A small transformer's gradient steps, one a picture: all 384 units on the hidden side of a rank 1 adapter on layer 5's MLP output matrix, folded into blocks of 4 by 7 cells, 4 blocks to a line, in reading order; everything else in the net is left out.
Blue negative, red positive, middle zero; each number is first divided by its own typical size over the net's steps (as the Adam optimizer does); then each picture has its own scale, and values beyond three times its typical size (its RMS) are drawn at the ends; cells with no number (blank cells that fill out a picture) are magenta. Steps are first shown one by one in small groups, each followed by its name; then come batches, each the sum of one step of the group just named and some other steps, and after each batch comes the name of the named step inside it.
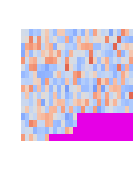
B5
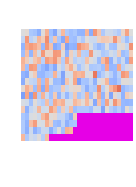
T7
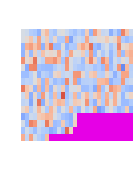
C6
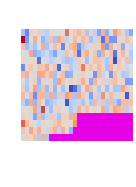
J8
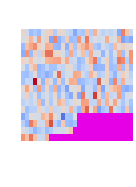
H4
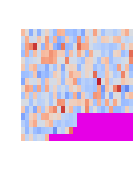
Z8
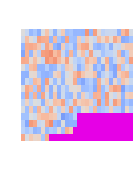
H4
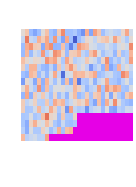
T7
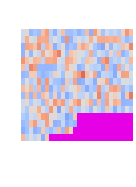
B5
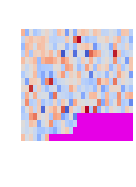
B5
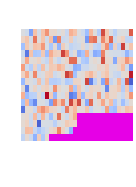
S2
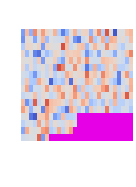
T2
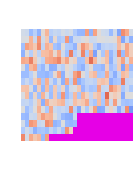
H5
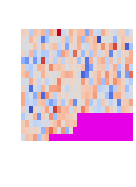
S2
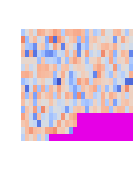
S2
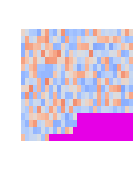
S2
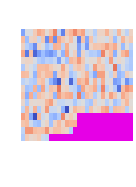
T2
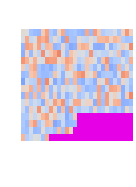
H5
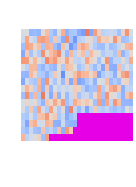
H5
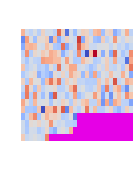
T2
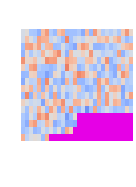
H5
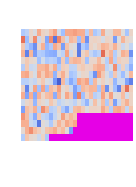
S2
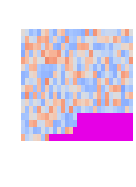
H5
